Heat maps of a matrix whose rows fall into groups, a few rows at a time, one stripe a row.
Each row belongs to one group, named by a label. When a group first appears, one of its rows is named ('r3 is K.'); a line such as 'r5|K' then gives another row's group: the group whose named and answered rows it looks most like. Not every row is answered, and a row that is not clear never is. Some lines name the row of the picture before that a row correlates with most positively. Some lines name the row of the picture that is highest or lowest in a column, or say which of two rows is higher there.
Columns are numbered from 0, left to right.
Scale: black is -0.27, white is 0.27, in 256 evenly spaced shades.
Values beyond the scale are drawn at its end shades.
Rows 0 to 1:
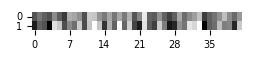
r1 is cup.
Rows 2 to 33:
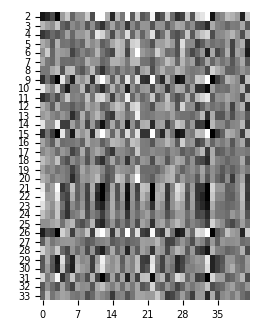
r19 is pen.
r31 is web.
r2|cup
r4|cup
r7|pen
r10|web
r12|pen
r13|pen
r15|cup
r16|pen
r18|web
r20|pen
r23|web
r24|web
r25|web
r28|web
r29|cup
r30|cup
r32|cup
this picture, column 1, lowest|2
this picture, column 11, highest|2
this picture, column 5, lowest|10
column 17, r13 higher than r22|Yes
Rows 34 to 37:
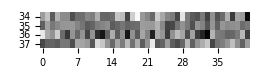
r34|pen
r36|web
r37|cup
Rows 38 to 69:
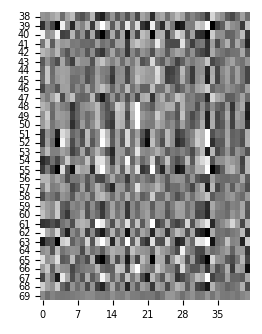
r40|web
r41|pen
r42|web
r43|cup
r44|pen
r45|pen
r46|cup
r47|web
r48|pen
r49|pen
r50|pen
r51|cup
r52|cup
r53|pen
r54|cup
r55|cup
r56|web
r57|pen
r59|web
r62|web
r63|cup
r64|pen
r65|web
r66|pen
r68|web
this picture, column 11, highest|61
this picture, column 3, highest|40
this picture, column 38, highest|61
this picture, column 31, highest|63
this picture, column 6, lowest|55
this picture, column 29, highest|61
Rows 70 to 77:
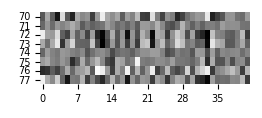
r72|web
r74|pen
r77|web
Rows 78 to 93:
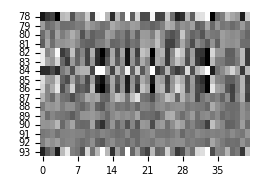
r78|cup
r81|pen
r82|web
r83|web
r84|cup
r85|web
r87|pen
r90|web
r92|web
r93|cup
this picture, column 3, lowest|78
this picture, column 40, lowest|78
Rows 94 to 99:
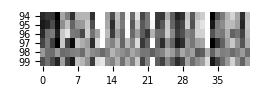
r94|cup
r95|cup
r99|cup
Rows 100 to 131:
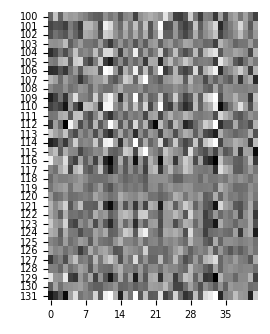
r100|pen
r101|cup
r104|cup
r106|cup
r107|pen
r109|cup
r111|web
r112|cup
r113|web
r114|cup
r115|pen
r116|web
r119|web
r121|web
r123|web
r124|pen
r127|cup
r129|web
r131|cup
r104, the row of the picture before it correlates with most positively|95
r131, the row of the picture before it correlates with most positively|95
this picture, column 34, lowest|110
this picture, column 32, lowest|116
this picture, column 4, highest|112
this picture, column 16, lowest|112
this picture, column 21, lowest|112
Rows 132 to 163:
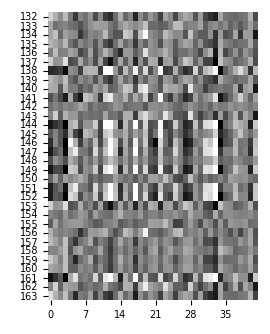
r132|web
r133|pen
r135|web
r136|pen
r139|web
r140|pen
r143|pen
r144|cup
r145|cup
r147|cup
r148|cup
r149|cup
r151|cup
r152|cup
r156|pen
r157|web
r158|web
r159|web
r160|web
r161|cup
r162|pen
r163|web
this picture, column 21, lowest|146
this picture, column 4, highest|146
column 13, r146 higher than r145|Yes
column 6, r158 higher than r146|Yes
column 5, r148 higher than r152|No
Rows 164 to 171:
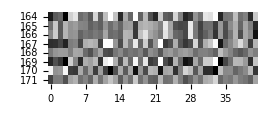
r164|cup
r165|pen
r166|pen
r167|cup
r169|cup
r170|web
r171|cup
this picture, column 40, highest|170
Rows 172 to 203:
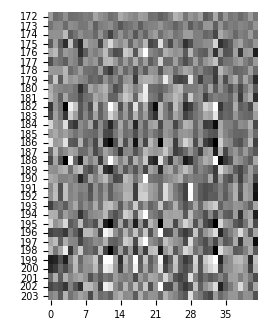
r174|web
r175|cup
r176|pen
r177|cup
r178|web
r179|pen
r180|pen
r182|cup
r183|cup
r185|web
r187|pen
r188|cup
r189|web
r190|pen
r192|pen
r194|pen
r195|web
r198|web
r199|cup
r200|cup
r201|pen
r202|cup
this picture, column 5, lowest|184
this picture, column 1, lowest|199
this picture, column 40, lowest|199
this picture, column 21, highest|198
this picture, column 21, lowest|182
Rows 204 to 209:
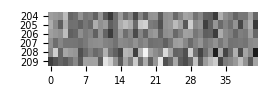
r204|web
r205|pen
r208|pen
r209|cup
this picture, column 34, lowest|209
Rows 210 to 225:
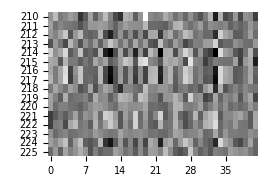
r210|pen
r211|pen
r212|web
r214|web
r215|pen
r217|web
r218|pen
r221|cup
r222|cup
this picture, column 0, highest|214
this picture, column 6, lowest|210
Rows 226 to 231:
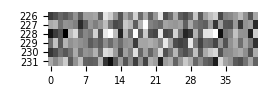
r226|cup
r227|pen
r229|pen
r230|cup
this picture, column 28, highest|229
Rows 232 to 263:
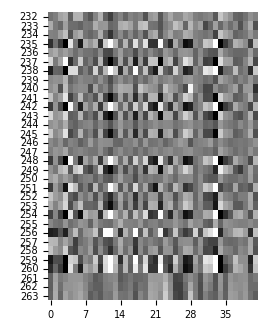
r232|web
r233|pen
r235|cup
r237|web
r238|cup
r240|pen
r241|web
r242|cup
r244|web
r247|web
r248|cup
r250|web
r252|web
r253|web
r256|cup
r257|web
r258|web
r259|cup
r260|cup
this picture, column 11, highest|256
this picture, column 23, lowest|256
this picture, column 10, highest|249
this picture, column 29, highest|256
